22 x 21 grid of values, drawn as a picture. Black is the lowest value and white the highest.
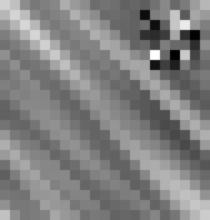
Ninth with the lowest average: top right. Roughest part: top right. Grain: diagonal, down to the right. Odd patch: rougher, in the top right. Ninth with the highest average: top left.
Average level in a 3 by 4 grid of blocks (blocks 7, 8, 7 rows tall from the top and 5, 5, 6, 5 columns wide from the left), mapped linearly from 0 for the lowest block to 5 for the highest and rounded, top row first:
5400
1210
3214
